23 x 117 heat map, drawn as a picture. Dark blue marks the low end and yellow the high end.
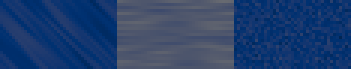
It is made of 1 by 3 panels. Panel 1,1: very low, slanting down to the right, faint in contrast. Panel 1,2: low, streaked across, faint in contrast. Panel 1,3: very low, fine-grained, faint in contrast.
